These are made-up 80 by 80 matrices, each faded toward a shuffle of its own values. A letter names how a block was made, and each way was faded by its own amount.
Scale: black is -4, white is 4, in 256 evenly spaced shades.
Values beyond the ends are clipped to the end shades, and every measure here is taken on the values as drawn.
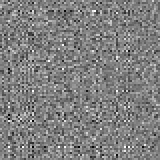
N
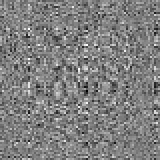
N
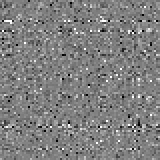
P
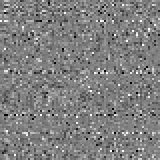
P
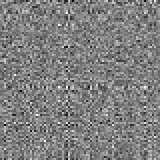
N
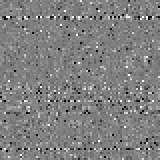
P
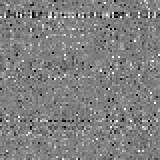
P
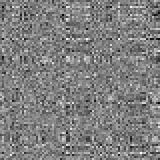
N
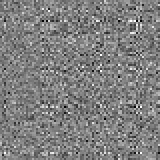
N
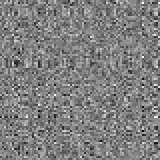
N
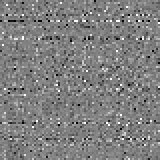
P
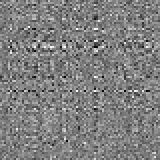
N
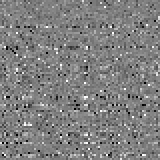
P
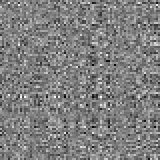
N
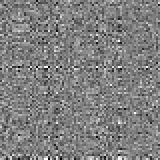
N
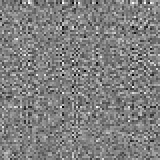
N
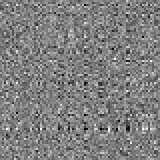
N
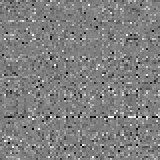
P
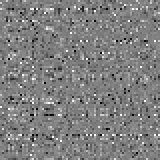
P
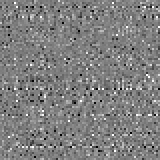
P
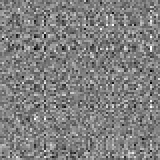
N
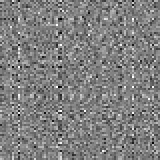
N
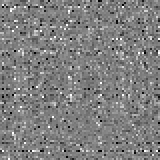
P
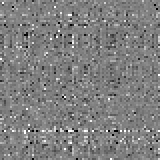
P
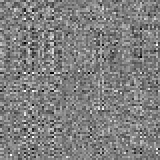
N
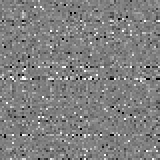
P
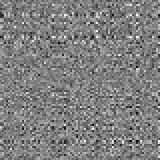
N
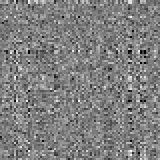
N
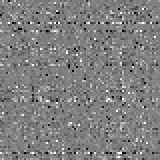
P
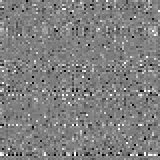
P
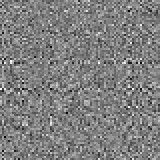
N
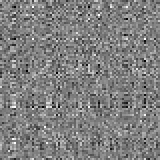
N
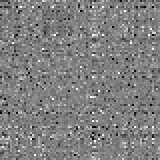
P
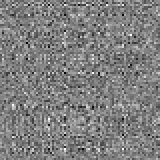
N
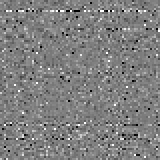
P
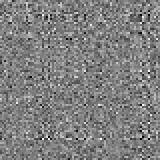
N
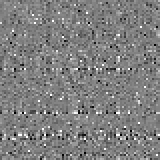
P
